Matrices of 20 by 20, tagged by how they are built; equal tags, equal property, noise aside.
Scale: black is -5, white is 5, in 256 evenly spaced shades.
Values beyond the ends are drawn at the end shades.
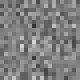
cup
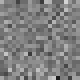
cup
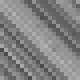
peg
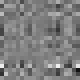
cup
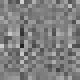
cup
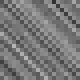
peg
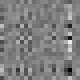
cup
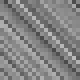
peg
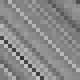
peg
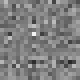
cup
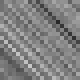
peg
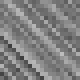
peg
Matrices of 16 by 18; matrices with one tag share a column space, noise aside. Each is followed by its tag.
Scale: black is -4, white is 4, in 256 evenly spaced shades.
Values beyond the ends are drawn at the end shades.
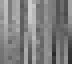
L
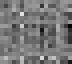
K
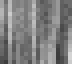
L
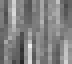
L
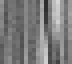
L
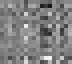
K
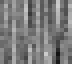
L
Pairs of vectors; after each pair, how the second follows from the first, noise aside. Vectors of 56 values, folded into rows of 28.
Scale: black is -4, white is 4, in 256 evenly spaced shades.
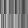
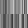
reversed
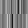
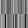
shuffled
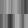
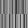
shuffled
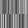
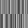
shuffled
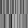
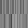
shrunk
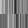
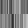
reversed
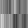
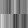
copied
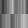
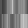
copied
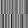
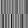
copied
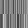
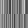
reversed
